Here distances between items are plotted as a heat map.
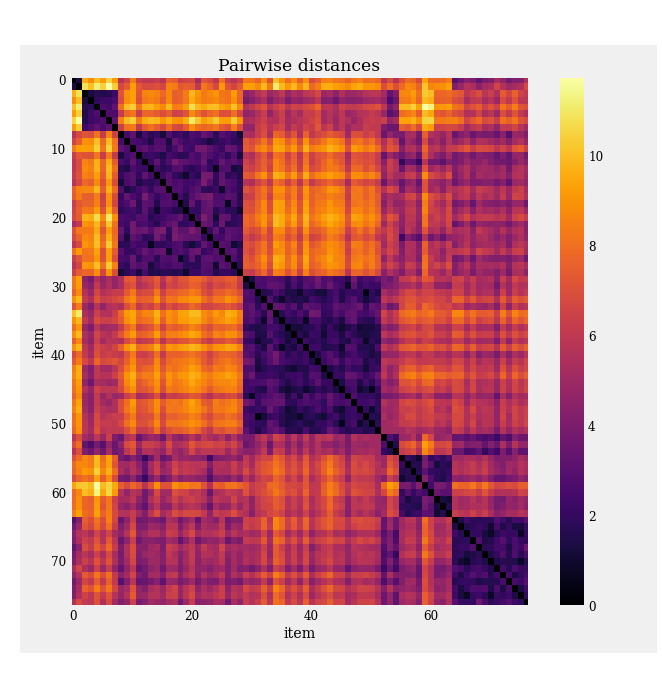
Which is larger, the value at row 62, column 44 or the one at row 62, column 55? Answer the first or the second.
the first
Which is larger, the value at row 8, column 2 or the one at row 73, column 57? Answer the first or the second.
the first
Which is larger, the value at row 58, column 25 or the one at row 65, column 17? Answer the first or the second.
the second
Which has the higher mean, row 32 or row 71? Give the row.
32
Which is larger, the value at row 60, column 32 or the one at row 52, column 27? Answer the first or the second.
the first
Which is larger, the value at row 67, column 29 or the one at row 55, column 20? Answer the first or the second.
the first
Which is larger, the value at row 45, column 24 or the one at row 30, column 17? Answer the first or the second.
the first
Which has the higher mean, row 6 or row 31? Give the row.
6
